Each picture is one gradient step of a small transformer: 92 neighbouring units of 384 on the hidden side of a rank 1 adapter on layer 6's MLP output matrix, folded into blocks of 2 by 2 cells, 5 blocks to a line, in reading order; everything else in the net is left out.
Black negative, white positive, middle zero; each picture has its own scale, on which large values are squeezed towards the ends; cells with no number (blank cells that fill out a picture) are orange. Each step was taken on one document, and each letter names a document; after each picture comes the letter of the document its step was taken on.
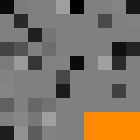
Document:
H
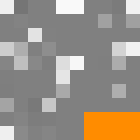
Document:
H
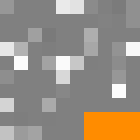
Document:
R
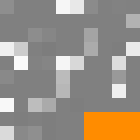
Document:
R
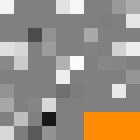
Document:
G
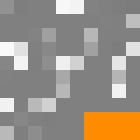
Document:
R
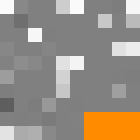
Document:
H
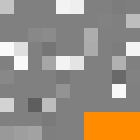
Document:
R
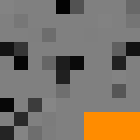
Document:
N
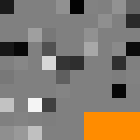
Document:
R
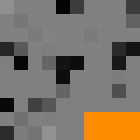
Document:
N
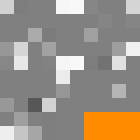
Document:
N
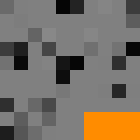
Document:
N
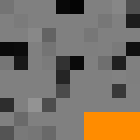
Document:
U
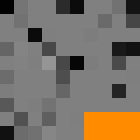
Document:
H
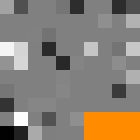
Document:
G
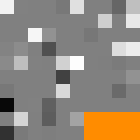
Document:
G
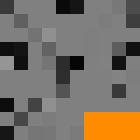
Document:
U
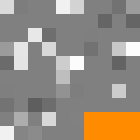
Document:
G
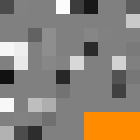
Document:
R
